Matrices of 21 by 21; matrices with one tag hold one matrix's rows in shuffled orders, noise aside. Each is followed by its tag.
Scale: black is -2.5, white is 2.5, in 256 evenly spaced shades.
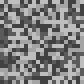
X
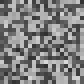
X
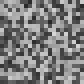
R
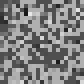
X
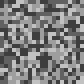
X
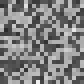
R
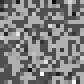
X
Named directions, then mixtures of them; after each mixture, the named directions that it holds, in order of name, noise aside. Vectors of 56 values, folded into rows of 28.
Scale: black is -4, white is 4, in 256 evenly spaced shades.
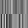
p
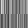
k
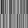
k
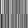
k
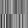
p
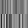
p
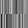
k, p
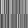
k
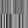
p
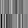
k, p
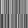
k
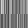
k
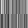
k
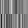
k, p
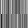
k, p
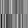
k, p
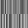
k, p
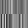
p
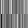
k, p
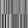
k, p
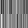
k, p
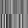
p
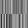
p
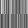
k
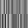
k, p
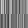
k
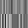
p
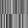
p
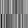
k, p
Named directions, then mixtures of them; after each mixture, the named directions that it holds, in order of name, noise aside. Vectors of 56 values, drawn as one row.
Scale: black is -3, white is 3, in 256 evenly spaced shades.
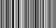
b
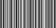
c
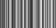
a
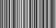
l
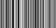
b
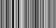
b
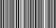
b, c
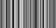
b, l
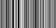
b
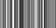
b, l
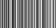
a, c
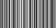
l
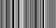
b, l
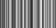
a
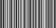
c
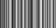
a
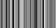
b, l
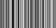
a, b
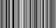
b, l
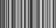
a
